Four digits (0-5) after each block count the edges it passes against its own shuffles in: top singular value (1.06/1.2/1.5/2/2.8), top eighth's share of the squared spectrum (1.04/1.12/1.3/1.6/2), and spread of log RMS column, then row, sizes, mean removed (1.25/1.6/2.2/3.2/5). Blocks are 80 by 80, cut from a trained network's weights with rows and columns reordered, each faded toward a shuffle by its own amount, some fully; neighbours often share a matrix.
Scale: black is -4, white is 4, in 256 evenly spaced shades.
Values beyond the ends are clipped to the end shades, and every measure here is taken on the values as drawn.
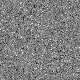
0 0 0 0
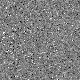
0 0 0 0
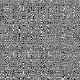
3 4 3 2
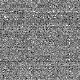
3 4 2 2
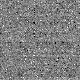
2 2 1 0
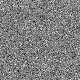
0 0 0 0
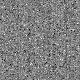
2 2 0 1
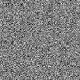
3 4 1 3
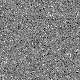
0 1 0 0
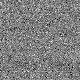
2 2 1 0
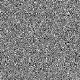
3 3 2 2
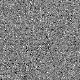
1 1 1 1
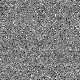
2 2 1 0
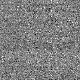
2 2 2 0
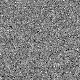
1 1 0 0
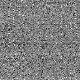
2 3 2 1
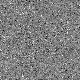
0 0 0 0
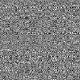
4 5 2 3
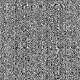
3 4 2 2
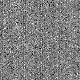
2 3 1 1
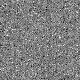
1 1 0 0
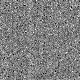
1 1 0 0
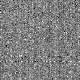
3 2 0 1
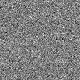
2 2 0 0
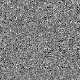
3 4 2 2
